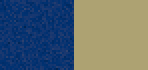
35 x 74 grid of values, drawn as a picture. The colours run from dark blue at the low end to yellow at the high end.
The table splits into one row of 2 panels. Panel 1,1: very low, fine-grained, faint in contrast. Panel 1,2: high, flat.
